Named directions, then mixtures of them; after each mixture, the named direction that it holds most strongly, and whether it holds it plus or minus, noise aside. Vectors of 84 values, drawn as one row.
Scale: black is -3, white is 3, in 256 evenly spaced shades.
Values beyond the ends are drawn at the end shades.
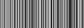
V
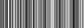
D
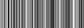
D, minus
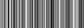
D, minus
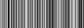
D, minus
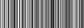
D, minus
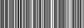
V, minus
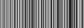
V, plus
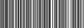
V, minus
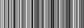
D, minus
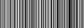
V, plus
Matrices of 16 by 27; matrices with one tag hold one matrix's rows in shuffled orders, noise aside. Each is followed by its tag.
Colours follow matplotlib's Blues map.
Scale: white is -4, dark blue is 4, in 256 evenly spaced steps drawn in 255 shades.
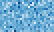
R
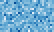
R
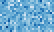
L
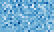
R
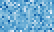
L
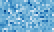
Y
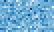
Y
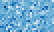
Y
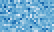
Y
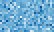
L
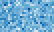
Y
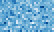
Y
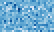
R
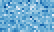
Y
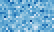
Y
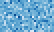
R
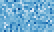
R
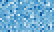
L
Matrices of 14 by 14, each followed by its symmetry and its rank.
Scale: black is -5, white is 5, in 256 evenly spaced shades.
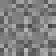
antisymmetric, rank two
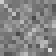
symmetric, full rank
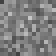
neither, full rank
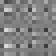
neither, rank two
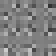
antisymmetric, rank two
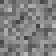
symmetric, full rank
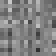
neither, rank two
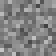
neither, full rank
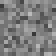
neither, full rank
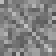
symmetric, full rank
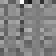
neither, rank two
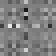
antisymmetric, rank two
